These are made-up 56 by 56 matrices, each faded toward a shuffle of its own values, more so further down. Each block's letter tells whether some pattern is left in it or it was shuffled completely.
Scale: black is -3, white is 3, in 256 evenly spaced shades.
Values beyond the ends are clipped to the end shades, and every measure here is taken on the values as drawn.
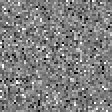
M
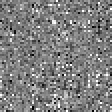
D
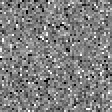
M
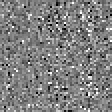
D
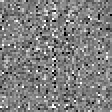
D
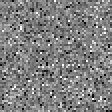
M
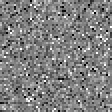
M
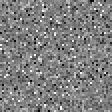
M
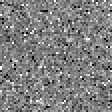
M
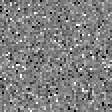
M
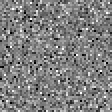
M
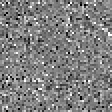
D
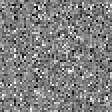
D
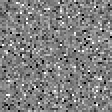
M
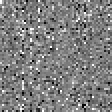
D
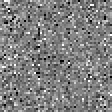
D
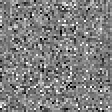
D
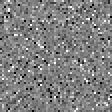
M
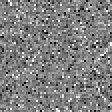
M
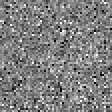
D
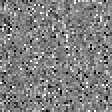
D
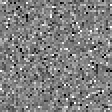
M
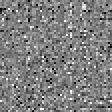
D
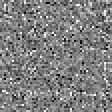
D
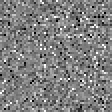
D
